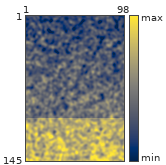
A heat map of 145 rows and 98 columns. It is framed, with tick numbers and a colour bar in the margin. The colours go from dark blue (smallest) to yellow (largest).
No regular stripes run through it. The bottom right is the ninth with the highest average. The field climbs toward the bottom. The texture is blotchy. There are no lone odd cells. The bottom part is higher, past a seam about 70% of the way down.
